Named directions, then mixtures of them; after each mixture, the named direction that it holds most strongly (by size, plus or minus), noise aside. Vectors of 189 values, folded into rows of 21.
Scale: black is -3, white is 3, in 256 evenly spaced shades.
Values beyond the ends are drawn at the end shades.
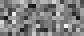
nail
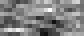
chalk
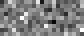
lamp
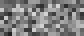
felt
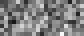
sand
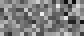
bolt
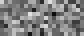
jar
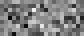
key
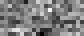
chalk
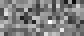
bolt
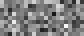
nail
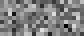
nail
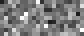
lamp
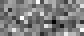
lamp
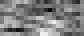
chalk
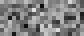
key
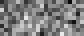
sand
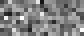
lamp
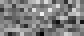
bolt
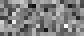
nail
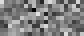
jar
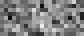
key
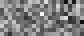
bolt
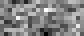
chalk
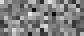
jar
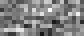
chalk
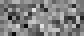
key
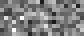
lamp
